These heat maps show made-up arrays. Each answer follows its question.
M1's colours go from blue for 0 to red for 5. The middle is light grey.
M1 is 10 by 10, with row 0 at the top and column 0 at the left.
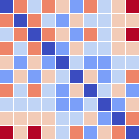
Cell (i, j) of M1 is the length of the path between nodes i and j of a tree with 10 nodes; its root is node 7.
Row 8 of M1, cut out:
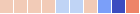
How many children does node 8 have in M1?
0
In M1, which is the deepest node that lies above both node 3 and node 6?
4
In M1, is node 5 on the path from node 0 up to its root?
yes
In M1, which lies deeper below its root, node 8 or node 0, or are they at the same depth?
node 0
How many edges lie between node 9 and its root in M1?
3
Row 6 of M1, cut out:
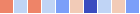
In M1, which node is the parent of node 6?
4
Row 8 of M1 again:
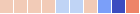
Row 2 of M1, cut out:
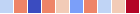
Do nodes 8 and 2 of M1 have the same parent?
no
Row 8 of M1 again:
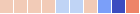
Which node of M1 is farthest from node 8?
9
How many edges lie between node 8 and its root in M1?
1
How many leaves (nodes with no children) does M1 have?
6
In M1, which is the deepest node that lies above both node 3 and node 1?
4
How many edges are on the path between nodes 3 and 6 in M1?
2
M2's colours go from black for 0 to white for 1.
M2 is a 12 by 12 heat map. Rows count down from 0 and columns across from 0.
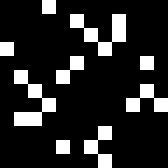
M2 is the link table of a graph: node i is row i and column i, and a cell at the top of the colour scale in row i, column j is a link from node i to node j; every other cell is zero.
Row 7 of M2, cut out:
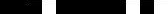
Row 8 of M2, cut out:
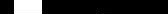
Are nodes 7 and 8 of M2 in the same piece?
no
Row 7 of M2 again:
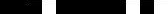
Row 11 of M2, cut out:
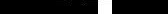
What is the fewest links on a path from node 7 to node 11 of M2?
1
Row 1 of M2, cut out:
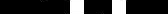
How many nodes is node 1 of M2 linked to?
2
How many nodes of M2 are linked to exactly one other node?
3
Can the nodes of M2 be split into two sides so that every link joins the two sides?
no
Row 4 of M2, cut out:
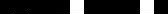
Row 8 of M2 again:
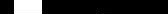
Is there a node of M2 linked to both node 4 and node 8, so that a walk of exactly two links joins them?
no
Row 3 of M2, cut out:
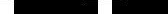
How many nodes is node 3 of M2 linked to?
2
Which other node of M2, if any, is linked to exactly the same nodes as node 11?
node 9
